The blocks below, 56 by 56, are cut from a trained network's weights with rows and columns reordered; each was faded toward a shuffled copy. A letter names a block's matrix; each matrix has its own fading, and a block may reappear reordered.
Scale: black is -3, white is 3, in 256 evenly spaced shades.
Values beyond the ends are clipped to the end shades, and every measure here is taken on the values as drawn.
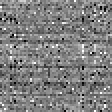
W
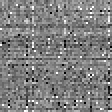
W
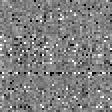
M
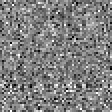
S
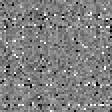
M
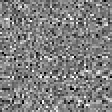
S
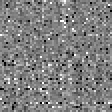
M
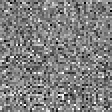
S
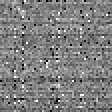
W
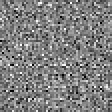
S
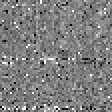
M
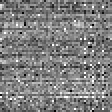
W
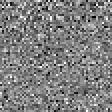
S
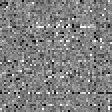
M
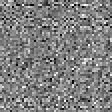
S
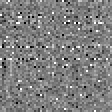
M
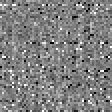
M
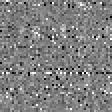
M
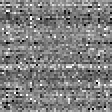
W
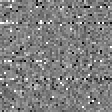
M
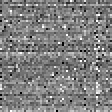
W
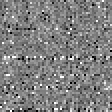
M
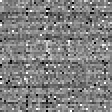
W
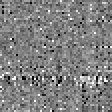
M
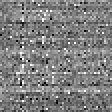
W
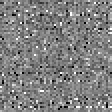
M
